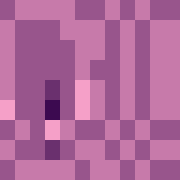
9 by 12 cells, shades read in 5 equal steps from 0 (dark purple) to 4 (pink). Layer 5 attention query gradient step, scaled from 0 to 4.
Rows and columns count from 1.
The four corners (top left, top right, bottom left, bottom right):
2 2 2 2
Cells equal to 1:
2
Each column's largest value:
4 3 3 4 3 4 3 3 3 3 3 3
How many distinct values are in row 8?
3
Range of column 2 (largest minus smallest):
1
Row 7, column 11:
2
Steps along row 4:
down same same same up down same up down up same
